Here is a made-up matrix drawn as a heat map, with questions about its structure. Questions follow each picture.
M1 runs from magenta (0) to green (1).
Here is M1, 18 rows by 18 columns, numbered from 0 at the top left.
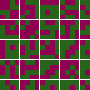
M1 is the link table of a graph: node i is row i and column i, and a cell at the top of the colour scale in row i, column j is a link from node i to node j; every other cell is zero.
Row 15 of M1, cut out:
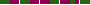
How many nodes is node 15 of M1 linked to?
9
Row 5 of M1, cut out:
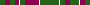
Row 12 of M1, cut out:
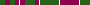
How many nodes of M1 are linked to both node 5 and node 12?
7
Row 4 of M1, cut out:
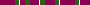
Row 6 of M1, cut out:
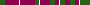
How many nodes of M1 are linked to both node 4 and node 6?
0
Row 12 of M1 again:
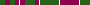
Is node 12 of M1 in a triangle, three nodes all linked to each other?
yes
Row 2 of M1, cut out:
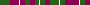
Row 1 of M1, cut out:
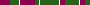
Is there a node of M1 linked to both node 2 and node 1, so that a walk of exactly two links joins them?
yes
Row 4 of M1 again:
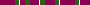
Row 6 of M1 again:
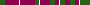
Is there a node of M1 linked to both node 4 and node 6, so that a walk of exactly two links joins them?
no
